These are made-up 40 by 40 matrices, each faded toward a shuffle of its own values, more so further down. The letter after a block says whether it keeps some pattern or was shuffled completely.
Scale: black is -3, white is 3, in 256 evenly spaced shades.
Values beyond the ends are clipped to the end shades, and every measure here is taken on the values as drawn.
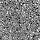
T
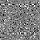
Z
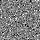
T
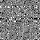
Z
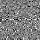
Z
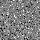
T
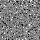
T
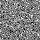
T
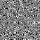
Z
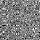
Z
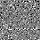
Z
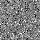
T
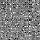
Z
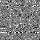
Z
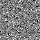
T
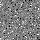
T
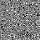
Z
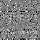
Z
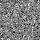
T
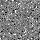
T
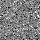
T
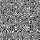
Z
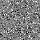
Z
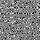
Z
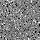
T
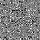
Z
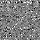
Z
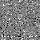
Z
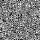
Z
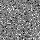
T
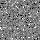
T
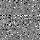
Z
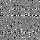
Z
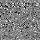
Z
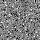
T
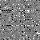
Z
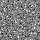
T
